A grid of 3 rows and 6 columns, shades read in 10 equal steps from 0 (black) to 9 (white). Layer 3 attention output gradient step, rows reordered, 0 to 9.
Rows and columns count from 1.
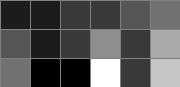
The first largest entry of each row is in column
6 6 4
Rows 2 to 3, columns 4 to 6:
5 2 6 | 9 2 7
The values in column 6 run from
4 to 7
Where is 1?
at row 1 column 1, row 1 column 2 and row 2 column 2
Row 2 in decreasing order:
6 5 3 2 2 1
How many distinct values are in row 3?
5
